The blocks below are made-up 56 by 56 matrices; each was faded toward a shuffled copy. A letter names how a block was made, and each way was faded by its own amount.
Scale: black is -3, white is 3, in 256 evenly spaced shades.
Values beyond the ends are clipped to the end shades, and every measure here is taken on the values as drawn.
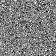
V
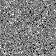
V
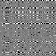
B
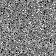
V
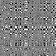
B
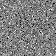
V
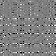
B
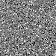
V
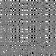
B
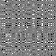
B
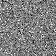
V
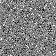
V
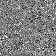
V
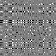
B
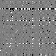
B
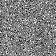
V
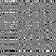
B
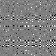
B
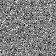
V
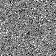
V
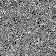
V
